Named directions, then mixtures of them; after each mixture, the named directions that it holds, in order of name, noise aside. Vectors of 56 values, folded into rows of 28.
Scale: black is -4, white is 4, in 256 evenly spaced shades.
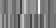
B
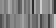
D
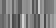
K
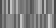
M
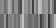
B, D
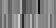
B, K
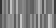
M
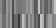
D, K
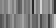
D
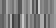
K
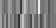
B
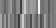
B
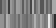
D, M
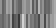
K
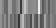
B
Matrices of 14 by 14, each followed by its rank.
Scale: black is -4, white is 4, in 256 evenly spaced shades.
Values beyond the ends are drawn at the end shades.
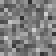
full rank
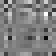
two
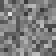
full rank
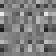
two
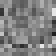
two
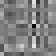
two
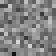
full rank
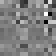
two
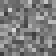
full rank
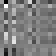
two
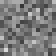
full rank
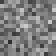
full rank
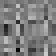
two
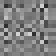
two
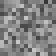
full rank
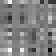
two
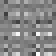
two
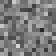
full rank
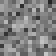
full rank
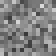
full rank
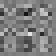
two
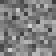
full rank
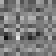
two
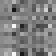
two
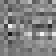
two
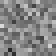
full rank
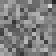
full rank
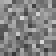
full rank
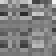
two
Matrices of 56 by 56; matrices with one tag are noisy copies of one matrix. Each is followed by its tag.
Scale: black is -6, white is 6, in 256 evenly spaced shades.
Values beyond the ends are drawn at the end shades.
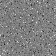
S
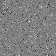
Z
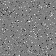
Z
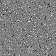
Z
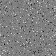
S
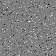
Z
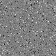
S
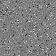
Z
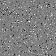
Z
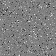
Z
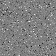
Z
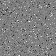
Z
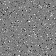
Z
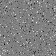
S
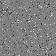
Z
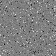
S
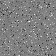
Z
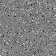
S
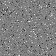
Z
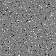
Z
